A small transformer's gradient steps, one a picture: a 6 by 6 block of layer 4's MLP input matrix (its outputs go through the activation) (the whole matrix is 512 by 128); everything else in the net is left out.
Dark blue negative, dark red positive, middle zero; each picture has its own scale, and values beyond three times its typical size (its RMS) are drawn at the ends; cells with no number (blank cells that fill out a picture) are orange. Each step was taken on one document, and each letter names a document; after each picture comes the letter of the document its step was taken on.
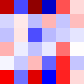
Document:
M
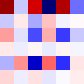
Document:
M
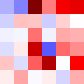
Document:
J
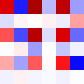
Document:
M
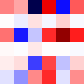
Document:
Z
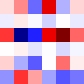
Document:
Z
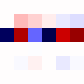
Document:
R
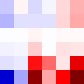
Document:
J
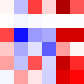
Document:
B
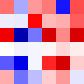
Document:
Z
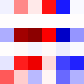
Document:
B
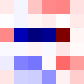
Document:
B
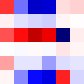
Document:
B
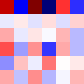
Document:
M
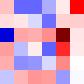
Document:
B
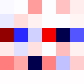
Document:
R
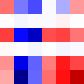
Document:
Z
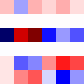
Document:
Z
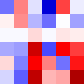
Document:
J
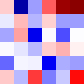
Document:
M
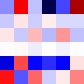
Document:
M
